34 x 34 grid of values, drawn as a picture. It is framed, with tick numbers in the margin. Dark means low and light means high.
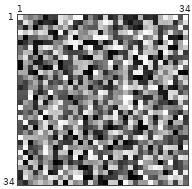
The grain is fine, like static. The histogram is flat. There is no overall slope. The halves do not mirror each other. Overall the values sit about 50% of the way up the scale.
